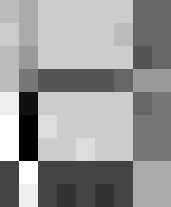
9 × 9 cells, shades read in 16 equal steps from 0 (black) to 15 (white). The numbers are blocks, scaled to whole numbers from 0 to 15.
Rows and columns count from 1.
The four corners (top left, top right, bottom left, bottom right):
11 6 4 10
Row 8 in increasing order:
4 4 4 4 4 4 10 10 15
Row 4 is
11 7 5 5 5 5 6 9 9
